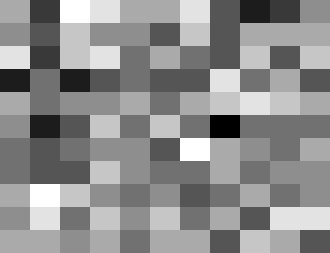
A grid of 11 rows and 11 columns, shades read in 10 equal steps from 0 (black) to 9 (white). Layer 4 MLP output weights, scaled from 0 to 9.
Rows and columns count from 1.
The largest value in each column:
8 9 9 8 6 7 9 8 8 8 8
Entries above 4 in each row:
7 8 6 2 9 3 6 5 7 8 8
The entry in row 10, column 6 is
7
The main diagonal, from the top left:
6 3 7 3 6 7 9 6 6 8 3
